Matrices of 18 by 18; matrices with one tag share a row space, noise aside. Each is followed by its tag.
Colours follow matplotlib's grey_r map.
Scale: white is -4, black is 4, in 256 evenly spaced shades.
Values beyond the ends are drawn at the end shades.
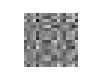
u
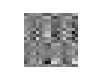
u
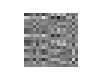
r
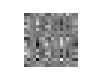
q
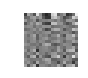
u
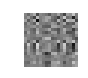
u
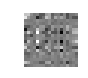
q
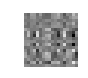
u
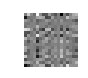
q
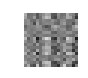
u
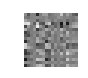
q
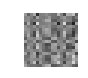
u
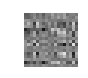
r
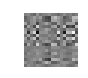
u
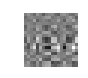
u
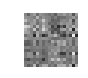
r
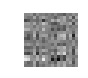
r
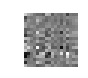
q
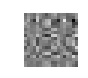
u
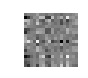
q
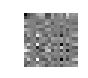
q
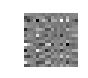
q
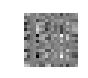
q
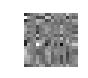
q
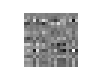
r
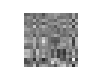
r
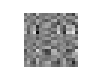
u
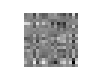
r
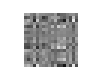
r
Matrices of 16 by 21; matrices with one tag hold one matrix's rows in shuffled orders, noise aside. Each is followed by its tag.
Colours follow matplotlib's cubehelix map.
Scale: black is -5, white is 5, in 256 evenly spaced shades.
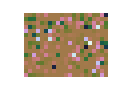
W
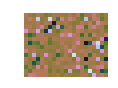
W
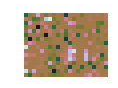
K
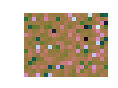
W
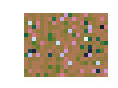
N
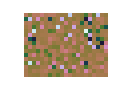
N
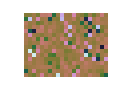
N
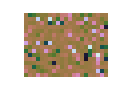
W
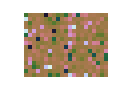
K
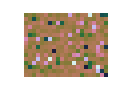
W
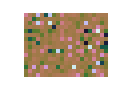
W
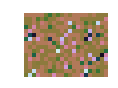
N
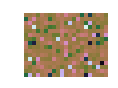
N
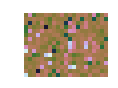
K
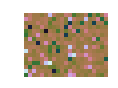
K
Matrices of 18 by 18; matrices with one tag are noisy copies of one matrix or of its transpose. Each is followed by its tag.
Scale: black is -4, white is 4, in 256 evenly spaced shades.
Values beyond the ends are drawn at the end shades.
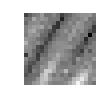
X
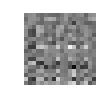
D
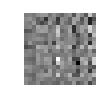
D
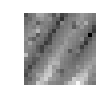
X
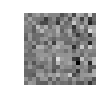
D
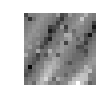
X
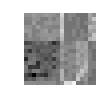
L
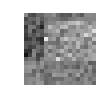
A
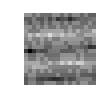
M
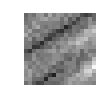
X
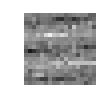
M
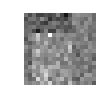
A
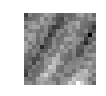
X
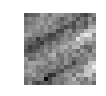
X
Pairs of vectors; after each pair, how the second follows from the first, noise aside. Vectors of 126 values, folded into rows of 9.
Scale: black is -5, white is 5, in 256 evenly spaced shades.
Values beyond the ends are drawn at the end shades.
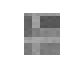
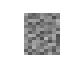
shuffled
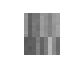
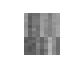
copied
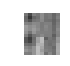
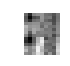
scaled up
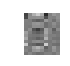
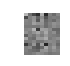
sign-scrambled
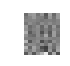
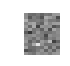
shuffled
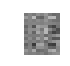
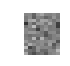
shuffled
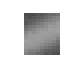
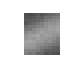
copied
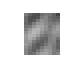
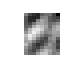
scaled up
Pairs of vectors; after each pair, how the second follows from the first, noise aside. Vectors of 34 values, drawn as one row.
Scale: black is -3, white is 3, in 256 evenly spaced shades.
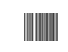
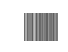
shrunk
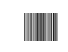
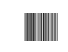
wrapped around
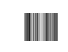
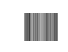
shrunk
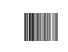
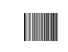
shuffled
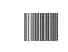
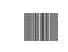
partly zeroed
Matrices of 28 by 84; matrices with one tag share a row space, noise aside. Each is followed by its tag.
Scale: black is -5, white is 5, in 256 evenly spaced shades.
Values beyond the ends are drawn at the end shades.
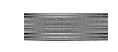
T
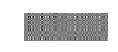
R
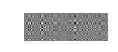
R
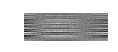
T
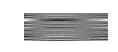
T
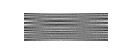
T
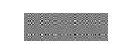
R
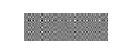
R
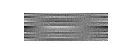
T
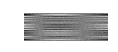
T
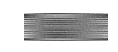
T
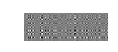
R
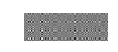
R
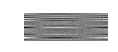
T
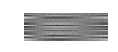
T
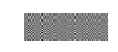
R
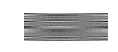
T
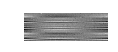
T
